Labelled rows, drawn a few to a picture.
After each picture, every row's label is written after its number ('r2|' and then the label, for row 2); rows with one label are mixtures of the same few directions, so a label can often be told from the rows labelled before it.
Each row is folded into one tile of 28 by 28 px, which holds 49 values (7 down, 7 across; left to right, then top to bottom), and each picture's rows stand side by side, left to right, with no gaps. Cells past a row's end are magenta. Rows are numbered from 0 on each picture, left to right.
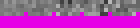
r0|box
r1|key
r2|box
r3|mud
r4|key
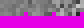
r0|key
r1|mud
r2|key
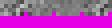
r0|key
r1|box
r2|box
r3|key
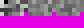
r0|mud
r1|mud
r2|key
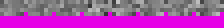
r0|mud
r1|key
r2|key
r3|key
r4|mud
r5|mud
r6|key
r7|mud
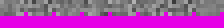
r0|mud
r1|mud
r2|box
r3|mud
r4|mud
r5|key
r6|mud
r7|mud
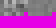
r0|box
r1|mud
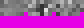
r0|mud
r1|key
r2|box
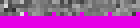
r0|key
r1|mud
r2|box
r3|key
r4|key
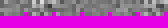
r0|mud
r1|box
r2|mud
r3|box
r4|key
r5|box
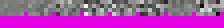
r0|key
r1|key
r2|box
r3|box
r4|box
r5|box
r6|box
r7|key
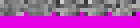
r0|mud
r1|mud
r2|mud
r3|mud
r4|key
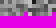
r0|box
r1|mud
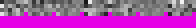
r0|box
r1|box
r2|box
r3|mud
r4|key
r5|box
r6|box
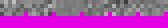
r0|box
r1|key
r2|key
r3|key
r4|box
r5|box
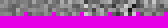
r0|key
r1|mud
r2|box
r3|box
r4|key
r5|box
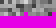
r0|box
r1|key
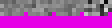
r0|box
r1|key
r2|key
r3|mud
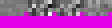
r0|box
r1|key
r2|key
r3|box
